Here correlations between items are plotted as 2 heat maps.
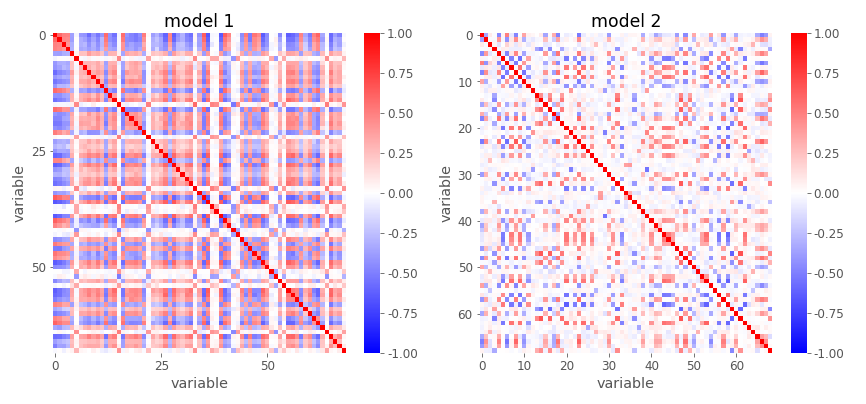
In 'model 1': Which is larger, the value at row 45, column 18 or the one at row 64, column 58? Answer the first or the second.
the second
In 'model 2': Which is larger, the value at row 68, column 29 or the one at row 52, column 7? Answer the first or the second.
the second
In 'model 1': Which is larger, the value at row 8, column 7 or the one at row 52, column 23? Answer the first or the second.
the first
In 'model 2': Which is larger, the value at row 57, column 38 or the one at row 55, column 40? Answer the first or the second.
the first
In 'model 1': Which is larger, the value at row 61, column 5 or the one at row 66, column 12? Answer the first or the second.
the first
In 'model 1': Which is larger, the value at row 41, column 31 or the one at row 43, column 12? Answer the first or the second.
the second
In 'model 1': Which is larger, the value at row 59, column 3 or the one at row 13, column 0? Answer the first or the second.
the first
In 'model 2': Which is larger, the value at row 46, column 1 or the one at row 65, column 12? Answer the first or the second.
the first
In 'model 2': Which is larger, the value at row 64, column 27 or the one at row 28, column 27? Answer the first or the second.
the first
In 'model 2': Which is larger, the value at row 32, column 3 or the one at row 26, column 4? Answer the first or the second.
the second
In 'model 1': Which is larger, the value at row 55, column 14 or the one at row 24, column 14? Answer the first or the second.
the first
